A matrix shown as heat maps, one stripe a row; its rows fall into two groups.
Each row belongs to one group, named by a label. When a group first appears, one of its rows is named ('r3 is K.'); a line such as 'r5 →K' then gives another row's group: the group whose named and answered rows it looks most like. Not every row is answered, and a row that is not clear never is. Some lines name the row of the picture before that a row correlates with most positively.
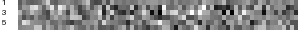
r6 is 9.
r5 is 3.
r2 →9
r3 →9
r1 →3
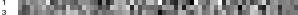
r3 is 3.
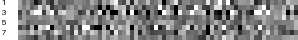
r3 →9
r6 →3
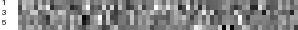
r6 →9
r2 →3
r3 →9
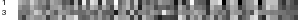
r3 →9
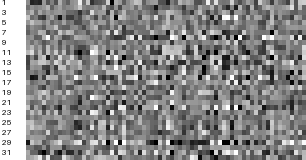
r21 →9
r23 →3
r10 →3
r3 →3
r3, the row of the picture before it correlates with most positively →1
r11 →3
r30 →3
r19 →9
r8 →9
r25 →3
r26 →3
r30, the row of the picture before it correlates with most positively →1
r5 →3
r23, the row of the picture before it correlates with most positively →1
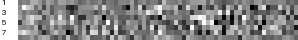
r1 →9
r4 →9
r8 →3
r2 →3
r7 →3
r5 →9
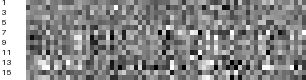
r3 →3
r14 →9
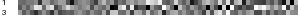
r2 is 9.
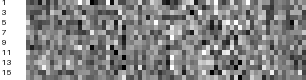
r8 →9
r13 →9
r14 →9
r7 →3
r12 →9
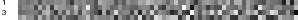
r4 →3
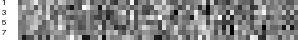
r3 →9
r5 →9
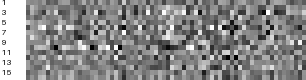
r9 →9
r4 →9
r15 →9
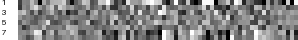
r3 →3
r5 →3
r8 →9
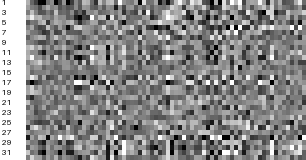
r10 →3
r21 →9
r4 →3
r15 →9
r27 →9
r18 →3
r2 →9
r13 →3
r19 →3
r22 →9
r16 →3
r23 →3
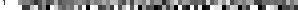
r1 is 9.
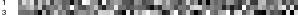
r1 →3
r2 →9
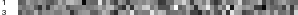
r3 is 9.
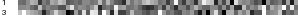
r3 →3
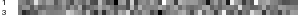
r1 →9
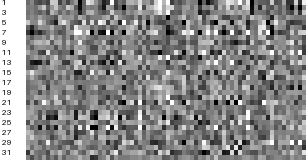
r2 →9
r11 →9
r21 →9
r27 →3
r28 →3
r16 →3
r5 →3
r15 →3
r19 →3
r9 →9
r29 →9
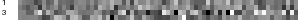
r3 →9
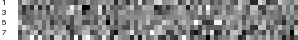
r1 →3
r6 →3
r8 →3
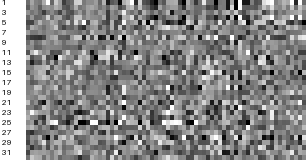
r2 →9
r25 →3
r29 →9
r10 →9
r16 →9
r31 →9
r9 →9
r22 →9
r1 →9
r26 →3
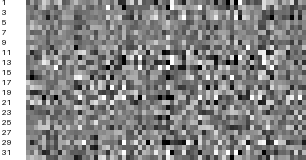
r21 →3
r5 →3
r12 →9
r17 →3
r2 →9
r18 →3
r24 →9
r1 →9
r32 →3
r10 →3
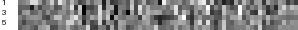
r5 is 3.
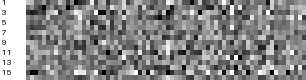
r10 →3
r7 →9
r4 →9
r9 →3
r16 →3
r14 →9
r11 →9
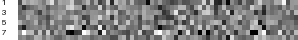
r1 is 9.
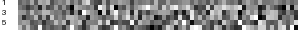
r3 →3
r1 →3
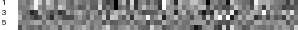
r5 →9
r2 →9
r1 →9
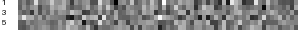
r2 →9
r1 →9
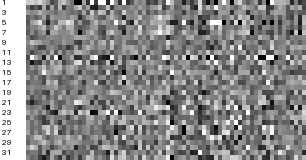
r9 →3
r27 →9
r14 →9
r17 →3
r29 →9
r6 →9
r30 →3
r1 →3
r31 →3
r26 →9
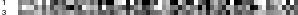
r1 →9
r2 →3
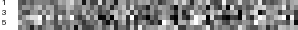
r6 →3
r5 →9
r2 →9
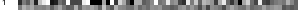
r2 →3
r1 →3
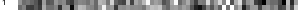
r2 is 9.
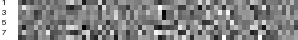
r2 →3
